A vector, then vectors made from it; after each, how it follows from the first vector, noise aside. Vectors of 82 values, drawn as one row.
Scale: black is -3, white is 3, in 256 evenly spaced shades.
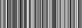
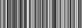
copied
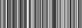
copied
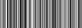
copied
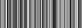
copied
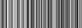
negated
